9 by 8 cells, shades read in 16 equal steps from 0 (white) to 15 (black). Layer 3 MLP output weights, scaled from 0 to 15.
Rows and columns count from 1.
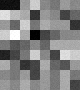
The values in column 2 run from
0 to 14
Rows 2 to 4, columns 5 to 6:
6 7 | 5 6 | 11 9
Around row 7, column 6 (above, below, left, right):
11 8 5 10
